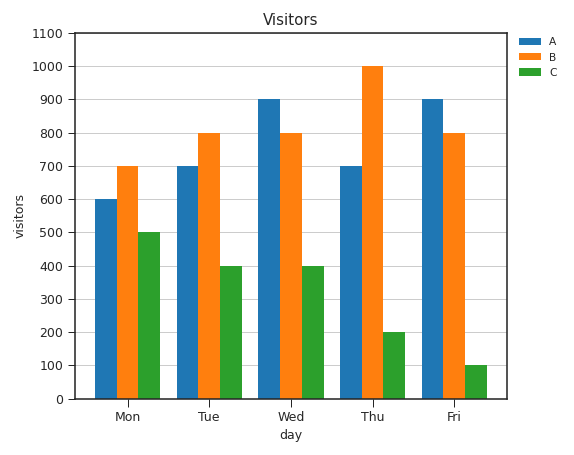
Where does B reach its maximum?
Thu
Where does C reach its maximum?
Mon
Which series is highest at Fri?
A
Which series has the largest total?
B
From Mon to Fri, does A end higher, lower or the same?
higher
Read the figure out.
Title: Visitors
x-axis: day, ticks Mon Tue Wed Thu Fri
y-axis: visitors, ticks 0 100 200 300 400 500 600 700 800 900 1000 1100
Legend: A, B, C
Values:
A: 600 700 900 700 900
B: 700 800 800 1000 800
C: 500 400 400 200 100
